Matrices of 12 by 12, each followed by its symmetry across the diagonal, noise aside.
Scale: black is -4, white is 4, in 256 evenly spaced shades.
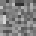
antisymmetric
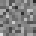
antisymmetric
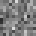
neither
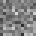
neither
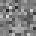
antisymmetric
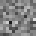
neither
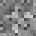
symmetric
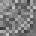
symmetric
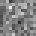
neither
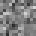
antisymmetric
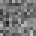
neither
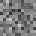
neither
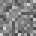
symmetric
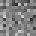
antisymmetric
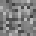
antisymmetric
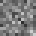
symmetric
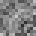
symmetric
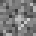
symmetric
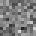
neither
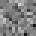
symmetric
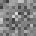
symmetric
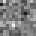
antisymmetric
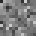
symmetric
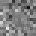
antisymmetric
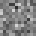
neither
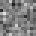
antisymmetric
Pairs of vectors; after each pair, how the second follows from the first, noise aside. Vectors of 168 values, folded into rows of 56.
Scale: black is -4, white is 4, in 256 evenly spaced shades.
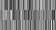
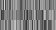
reversed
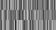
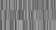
shrunk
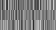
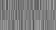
shrunk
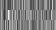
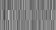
shrunk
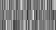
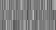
shrunk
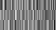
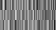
copied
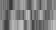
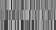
sign-scrambled
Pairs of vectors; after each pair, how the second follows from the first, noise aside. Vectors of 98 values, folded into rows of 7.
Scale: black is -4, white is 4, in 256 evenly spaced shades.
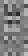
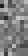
shuffled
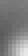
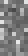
shuffled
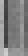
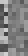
sign-scrambled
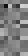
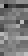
sign-scrambled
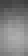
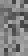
shuffled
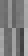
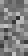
shuffled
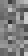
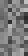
sign-scrambled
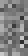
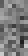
sign-scrambled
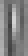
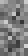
shuffled
